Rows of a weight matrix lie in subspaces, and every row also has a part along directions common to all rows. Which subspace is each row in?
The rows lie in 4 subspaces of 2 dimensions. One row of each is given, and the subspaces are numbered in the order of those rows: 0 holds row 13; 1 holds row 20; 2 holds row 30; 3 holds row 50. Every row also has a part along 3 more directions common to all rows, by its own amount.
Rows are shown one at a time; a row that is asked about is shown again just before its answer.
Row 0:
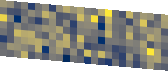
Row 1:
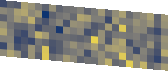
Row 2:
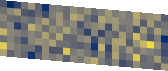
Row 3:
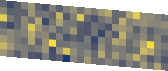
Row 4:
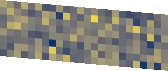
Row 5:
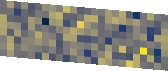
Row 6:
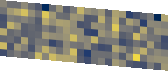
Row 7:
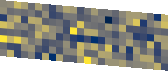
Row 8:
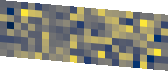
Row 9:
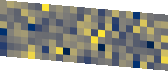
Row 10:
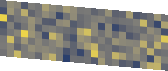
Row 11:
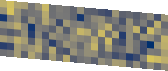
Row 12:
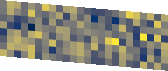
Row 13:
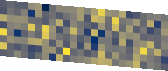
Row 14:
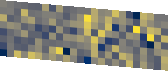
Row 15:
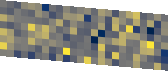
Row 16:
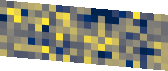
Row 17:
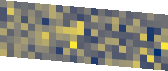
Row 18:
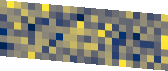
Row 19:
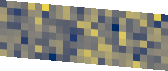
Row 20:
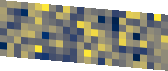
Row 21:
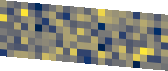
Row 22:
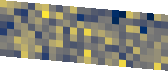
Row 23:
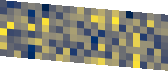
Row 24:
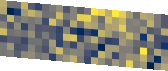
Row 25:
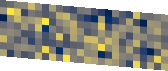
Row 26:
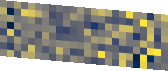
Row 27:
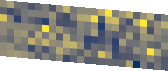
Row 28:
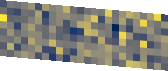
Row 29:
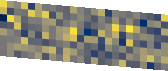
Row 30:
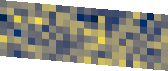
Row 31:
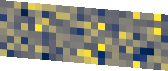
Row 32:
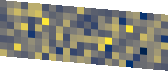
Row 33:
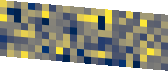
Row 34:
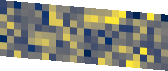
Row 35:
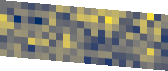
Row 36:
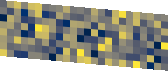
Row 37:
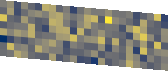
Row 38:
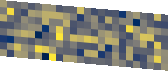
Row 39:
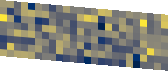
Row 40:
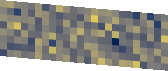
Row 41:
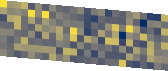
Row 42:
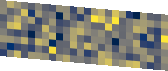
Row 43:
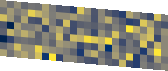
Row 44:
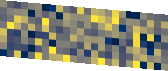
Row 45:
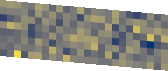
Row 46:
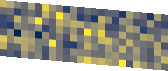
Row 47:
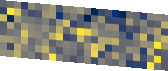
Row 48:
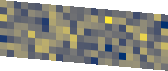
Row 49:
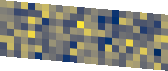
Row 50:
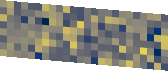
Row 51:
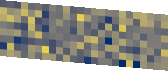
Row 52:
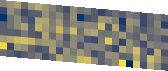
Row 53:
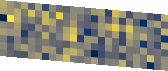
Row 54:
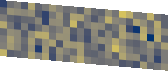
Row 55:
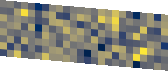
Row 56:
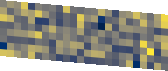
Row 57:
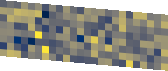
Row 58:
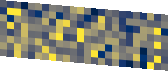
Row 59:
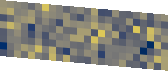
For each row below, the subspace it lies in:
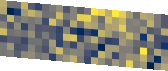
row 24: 1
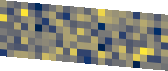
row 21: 1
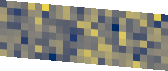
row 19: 1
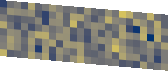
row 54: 0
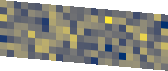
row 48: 3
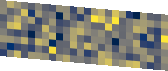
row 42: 0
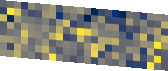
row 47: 1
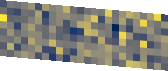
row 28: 1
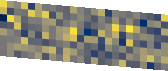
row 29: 1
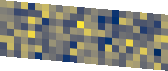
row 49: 3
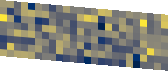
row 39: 2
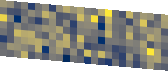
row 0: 2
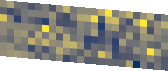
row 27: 2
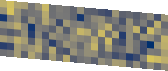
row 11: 0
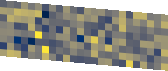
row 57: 2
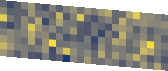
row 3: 0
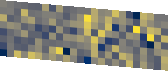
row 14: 0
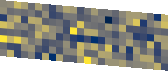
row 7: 3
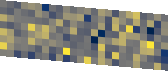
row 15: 0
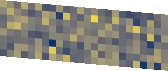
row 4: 0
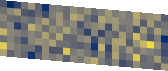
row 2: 0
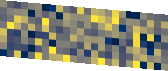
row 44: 0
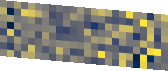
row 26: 3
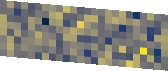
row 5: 3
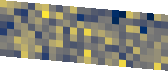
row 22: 2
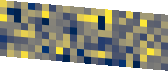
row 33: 2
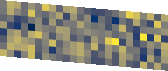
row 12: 0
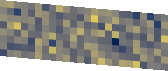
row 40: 0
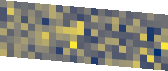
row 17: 3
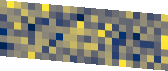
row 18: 0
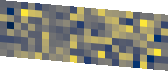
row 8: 3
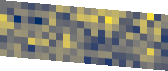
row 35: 2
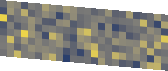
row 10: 1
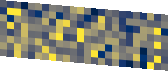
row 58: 1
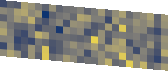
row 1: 2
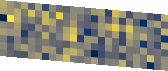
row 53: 1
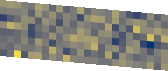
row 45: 0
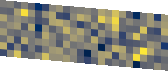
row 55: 1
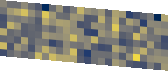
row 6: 1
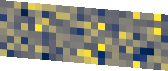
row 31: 1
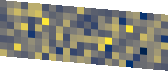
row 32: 3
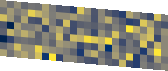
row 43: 3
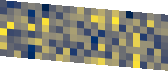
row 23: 0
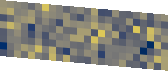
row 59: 0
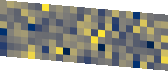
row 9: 0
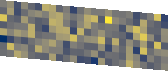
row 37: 3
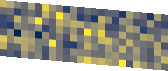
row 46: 2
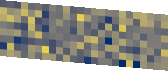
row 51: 2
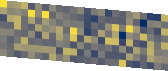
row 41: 1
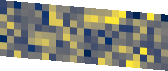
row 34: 3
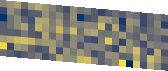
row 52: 2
